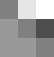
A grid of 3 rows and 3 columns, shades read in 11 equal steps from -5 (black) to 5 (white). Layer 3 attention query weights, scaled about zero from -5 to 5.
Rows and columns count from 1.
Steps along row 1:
up up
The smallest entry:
-2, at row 2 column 3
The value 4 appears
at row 1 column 2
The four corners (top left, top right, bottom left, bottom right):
0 5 1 0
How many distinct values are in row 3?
2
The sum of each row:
9 -1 2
